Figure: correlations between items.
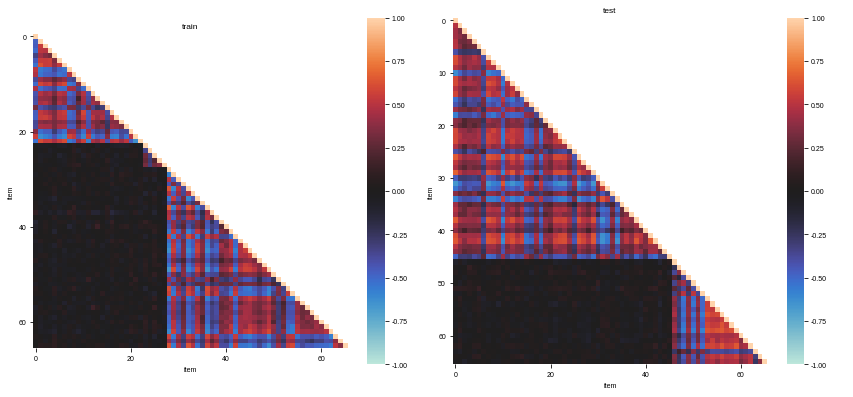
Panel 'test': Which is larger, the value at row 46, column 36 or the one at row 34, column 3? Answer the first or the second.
the first
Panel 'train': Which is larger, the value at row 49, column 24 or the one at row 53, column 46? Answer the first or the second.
the first
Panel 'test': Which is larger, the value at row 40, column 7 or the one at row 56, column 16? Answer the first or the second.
the first
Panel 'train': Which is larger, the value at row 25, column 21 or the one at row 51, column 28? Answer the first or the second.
the second
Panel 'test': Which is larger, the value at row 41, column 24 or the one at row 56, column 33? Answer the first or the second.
the first
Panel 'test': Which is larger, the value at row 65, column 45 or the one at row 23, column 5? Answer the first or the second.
the second
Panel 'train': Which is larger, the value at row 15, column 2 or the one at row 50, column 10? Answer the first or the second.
the second
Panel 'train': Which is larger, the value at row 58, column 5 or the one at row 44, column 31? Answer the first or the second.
the second
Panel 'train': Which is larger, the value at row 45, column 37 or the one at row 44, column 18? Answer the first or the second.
the second
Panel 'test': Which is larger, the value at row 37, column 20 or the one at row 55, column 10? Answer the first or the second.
the first
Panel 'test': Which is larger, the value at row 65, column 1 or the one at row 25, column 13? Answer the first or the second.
the first
